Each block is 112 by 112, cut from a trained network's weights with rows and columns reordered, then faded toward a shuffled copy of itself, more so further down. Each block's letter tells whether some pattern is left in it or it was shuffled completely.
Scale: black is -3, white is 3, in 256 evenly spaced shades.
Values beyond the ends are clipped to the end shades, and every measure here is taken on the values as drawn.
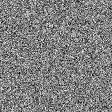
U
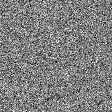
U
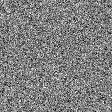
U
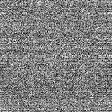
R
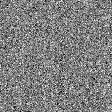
R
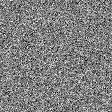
U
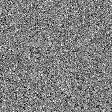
U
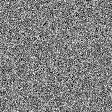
U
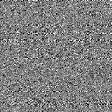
R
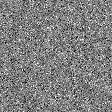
U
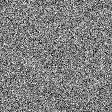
U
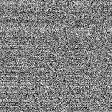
R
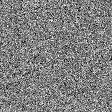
U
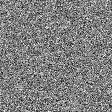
U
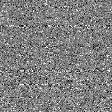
R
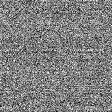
R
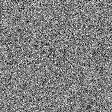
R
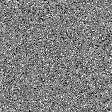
U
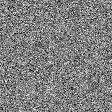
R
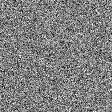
U
